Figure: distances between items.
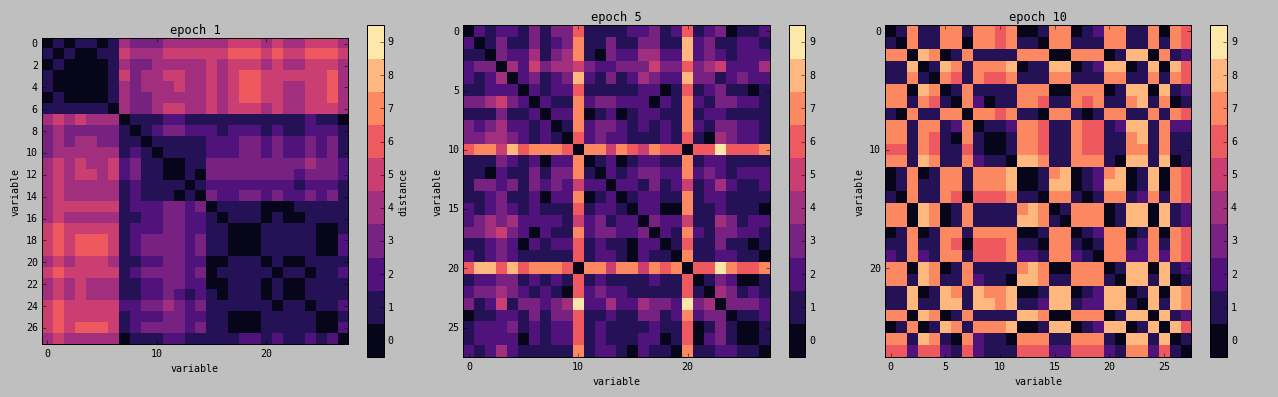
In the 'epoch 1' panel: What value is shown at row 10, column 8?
2
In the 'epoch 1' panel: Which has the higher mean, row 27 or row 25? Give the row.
25
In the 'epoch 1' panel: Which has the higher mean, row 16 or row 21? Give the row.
21
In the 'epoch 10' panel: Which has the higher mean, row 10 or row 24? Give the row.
24
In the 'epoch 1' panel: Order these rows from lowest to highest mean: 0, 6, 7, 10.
7, 10, 0, 6
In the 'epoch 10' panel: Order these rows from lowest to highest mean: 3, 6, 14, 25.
14, 6, 25, 3
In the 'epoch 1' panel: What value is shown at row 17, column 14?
2
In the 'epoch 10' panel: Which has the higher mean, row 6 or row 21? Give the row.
21
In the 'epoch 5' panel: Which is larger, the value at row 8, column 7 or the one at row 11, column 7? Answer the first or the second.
the first
